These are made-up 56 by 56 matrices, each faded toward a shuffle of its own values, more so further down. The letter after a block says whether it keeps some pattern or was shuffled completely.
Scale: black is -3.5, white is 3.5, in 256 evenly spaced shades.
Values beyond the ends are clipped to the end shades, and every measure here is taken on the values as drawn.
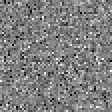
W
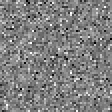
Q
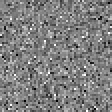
Q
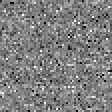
Q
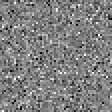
Q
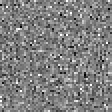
W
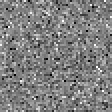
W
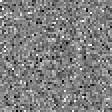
W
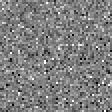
W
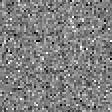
Q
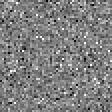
W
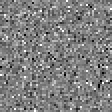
W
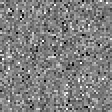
W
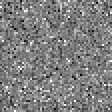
Q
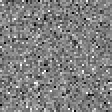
W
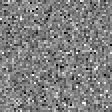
Q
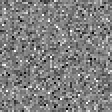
Q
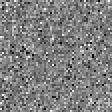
Q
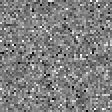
Q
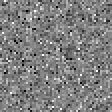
W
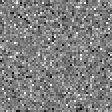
Q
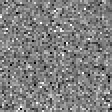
W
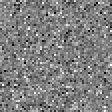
Q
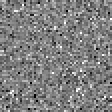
W
